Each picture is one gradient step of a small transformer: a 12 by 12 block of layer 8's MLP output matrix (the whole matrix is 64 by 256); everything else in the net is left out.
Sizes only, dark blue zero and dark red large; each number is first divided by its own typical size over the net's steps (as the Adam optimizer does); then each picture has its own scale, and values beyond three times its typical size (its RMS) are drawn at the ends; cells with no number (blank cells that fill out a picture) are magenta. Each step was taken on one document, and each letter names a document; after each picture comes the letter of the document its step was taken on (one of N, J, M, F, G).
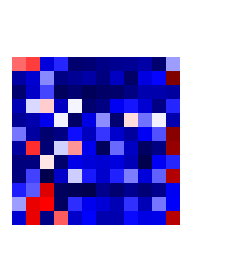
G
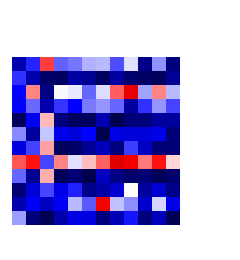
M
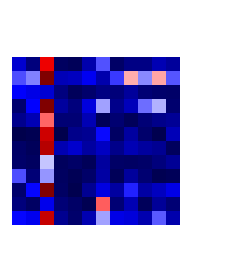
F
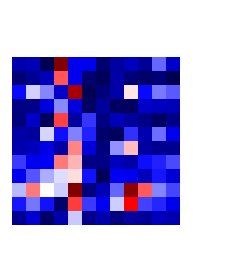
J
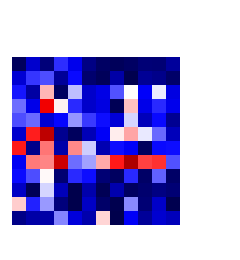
M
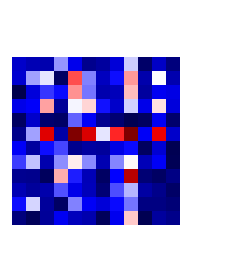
M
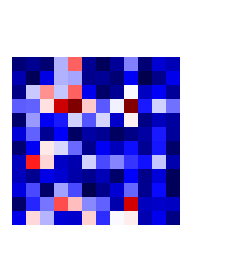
M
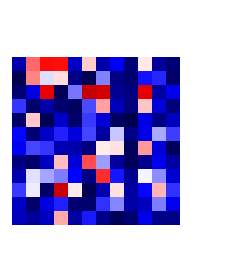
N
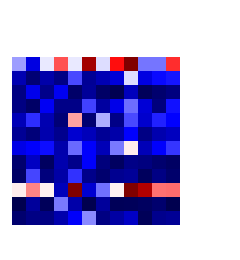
J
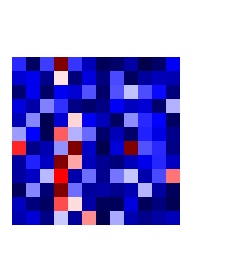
J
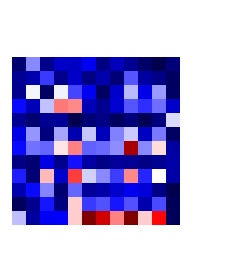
G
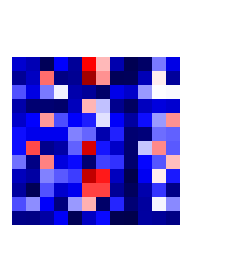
N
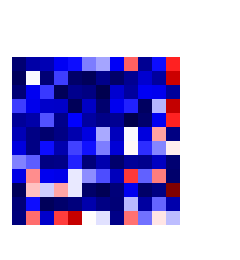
G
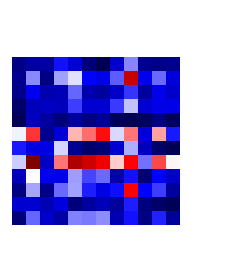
M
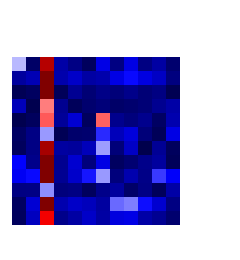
F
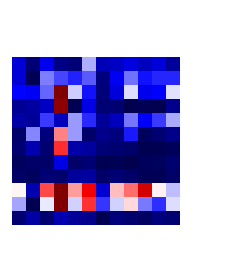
J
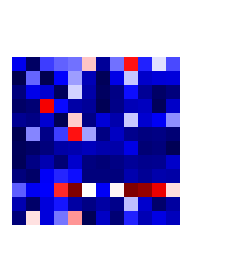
J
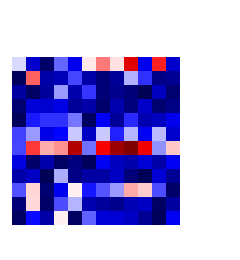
J
